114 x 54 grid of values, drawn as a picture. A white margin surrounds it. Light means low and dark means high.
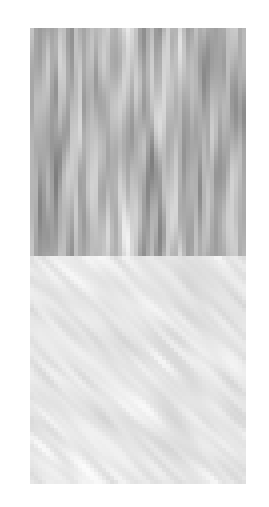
The table splits into 2 rows of 1 panel. Panel 1,1: low, streaked downward. Panel 2,1: very low, slanting down to the right, faint in contrast.
